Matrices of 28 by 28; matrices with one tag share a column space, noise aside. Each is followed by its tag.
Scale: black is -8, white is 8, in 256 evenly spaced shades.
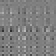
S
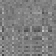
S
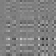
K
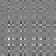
K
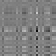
S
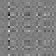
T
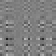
K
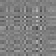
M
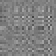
M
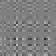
K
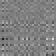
K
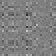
T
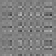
T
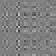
T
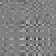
K
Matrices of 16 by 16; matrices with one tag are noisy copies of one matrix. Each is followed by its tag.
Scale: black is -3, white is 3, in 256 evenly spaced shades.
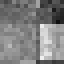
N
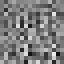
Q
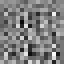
Q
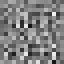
Q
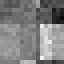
N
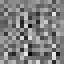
Q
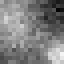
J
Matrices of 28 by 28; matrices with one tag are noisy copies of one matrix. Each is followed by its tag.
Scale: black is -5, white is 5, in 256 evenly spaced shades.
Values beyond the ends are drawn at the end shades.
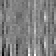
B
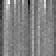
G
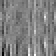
B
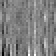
B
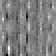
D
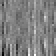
B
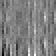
B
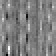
D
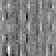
D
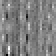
D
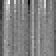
G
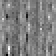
D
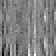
B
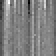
G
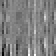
B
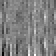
B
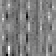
D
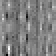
D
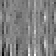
B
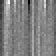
G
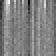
G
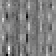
D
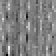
D
